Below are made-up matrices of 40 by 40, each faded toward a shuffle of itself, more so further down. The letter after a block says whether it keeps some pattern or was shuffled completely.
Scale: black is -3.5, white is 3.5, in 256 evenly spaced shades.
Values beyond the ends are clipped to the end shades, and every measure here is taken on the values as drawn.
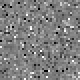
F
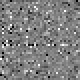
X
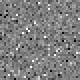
F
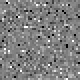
F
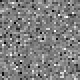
F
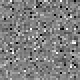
X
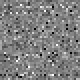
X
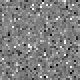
F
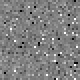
F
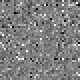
X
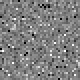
F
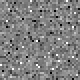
F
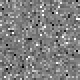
F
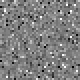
F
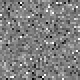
F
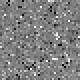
F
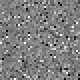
F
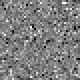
F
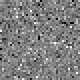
F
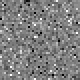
F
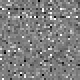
X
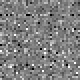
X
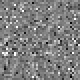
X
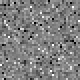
F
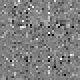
X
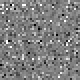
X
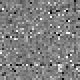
X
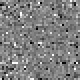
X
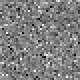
F
